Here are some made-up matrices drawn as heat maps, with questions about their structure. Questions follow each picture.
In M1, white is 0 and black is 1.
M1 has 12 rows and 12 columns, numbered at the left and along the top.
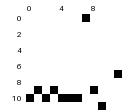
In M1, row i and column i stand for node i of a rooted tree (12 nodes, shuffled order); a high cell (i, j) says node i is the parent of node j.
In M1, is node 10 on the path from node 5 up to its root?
yes
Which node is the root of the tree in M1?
10
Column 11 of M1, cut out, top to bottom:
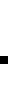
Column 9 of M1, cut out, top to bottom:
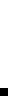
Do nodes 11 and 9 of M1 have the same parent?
no
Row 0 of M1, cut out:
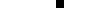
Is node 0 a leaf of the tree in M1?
no
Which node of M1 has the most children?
10
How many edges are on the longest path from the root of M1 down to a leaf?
5
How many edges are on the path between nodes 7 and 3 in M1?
3
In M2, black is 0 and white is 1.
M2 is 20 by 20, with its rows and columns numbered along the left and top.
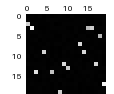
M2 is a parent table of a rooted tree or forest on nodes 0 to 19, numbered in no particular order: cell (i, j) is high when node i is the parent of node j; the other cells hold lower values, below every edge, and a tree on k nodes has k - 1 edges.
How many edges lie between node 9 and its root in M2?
1
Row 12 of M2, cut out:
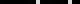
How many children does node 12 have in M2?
2
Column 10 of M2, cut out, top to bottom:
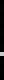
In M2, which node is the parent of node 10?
13
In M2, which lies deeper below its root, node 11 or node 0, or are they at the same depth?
node 0
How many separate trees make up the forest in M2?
5
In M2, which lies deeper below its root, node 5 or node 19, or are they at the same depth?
node 19
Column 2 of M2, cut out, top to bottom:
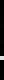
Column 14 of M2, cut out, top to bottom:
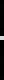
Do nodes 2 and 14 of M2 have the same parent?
no
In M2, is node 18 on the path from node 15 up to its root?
no
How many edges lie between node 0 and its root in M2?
4
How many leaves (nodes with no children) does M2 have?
10
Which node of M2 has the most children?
3
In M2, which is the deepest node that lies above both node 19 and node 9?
12
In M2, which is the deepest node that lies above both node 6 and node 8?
12
